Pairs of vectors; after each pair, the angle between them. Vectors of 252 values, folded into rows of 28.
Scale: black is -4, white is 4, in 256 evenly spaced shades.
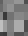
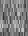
partly aligned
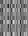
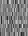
orthogonal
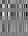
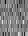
orthogonal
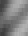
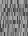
orthogonal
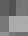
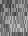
partly aligned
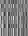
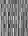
nearly parallel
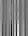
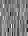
partly opposed
